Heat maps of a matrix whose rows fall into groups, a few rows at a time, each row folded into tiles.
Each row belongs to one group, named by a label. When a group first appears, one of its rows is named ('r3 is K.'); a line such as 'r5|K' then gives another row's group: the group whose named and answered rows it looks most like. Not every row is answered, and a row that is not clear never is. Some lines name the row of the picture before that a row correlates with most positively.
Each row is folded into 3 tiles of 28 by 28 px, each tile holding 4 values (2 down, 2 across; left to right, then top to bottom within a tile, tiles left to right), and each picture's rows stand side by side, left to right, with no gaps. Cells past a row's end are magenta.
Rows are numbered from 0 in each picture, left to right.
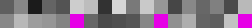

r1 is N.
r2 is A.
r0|A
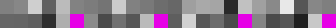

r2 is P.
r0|N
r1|N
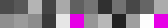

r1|A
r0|N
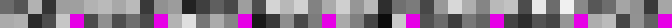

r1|P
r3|P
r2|A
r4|N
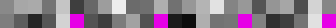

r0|N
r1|P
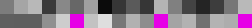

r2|A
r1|A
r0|N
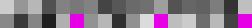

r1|A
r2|A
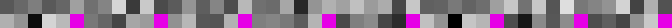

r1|N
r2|A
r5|A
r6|N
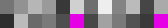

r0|P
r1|P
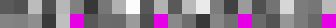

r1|P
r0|N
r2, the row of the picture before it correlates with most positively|0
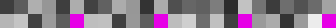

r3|A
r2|A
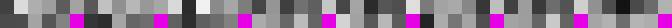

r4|A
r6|A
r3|A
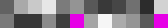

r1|A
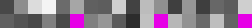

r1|N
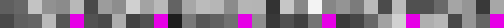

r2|P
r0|P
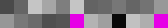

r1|A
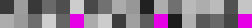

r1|A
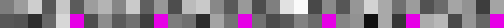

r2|P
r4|P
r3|P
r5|A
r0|N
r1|P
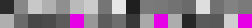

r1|N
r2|N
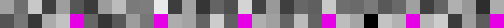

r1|P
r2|A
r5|A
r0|N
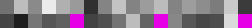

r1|P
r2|N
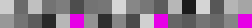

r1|N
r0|N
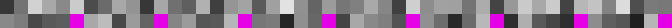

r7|N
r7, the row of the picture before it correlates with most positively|0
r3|P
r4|P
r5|N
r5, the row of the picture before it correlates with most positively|0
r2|N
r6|P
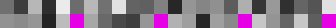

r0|N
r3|A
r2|A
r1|N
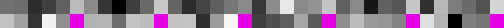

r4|A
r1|A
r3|P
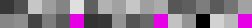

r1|P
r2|A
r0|P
